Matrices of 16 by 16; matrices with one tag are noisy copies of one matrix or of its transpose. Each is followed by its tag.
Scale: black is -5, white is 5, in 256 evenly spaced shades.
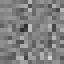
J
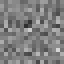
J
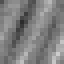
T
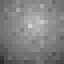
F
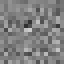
J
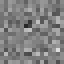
J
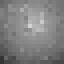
F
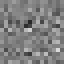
J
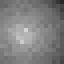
F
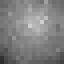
F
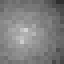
F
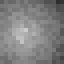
F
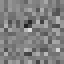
J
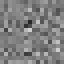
J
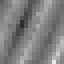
T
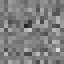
J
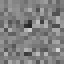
J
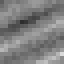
T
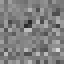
J
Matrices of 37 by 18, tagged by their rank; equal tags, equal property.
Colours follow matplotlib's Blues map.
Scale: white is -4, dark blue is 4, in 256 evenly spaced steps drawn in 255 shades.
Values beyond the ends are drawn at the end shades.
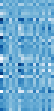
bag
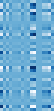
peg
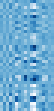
bag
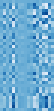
bag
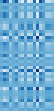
peg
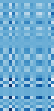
peg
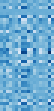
bag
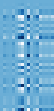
peg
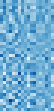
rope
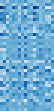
rope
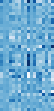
rope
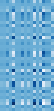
peg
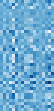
rope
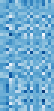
rope
